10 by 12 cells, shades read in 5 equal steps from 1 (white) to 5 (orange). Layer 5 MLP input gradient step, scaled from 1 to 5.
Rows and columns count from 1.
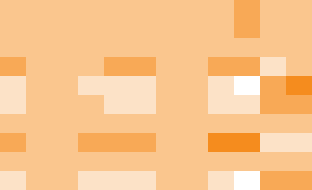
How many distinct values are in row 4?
3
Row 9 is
3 3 3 3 3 3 3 3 3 3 3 3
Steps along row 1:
same same same same same same same same up down same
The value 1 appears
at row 5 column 10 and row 10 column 10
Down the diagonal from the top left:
3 3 3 3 2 2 3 3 3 1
